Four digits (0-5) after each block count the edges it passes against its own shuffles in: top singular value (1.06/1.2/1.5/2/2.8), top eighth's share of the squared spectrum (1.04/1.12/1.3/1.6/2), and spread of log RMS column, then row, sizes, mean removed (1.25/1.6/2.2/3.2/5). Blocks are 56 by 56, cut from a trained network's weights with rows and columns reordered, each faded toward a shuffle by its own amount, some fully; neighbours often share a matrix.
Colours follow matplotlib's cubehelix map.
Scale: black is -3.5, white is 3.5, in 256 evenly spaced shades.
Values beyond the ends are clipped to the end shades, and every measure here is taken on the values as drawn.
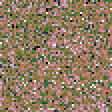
0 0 0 0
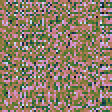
4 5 3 2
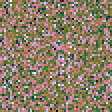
2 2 0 0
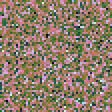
2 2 1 0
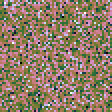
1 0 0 0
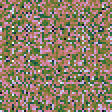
4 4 2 2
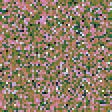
0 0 0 0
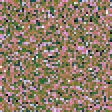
2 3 1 0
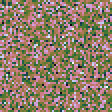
1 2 0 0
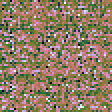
2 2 2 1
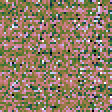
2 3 2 1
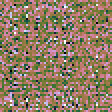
2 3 3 1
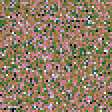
0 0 0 0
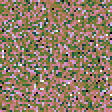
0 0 1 0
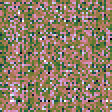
3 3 0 3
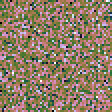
0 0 0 0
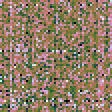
3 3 0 2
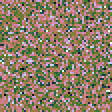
1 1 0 0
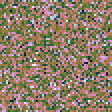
0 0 0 0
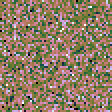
0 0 0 0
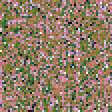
1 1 0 0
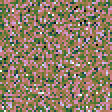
1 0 0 0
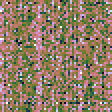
3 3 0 2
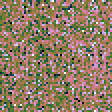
2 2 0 1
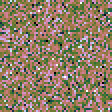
0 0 0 0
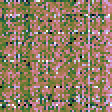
3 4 1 3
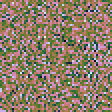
4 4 2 2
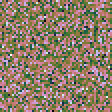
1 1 0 0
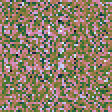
3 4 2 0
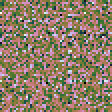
2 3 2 1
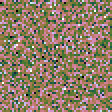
0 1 0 0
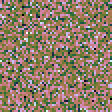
0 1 0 0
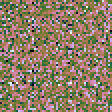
3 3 2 1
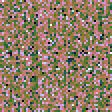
2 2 0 1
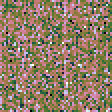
2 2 0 0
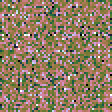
2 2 0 2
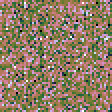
1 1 0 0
